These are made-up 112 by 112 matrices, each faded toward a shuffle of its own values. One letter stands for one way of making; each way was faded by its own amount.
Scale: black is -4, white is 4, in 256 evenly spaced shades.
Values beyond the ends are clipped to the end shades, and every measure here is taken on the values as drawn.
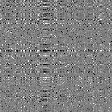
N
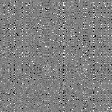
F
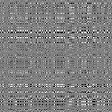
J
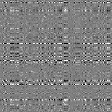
J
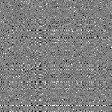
N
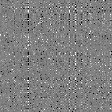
F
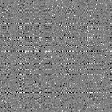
N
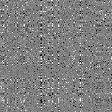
F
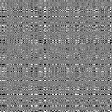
J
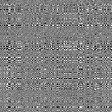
J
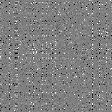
F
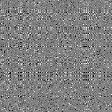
N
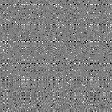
N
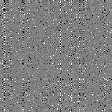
F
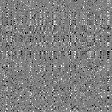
F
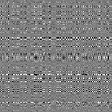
J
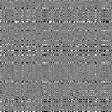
J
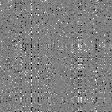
F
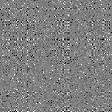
F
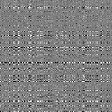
J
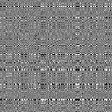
J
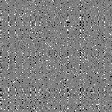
F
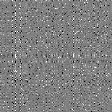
F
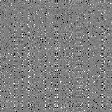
F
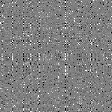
F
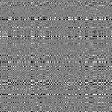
J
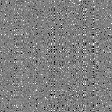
F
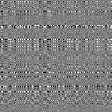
J
